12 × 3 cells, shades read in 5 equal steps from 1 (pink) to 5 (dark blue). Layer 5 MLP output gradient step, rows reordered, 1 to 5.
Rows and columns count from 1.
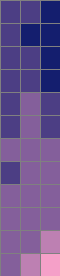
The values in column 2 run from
2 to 5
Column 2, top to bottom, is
4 5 4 4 3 3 3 3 3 3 3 2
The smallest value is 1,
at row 12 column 3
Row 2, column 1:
4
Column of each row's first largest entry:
3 2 3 3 1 1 1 1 1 1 1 1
